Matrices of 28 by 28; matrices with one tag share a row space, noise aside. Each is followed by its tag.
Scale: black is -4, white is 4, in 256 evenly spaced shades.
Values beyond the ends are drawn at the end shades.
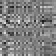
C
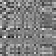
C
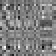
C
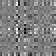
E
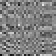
C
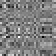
C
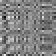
C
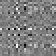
E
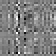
E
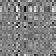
E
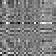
C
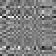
C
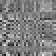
C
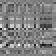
C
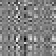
E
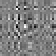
E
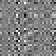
E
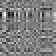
C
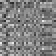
C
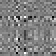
E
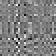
E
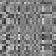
C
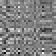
C
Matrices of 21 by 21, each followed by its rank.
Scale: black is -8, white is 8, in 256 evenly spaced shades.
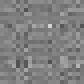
three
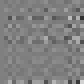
two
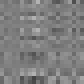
two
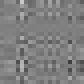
two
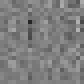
three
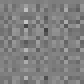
two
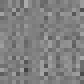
three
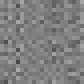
three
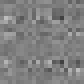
three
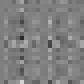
two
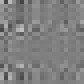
two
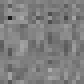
three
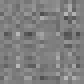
three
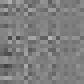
two
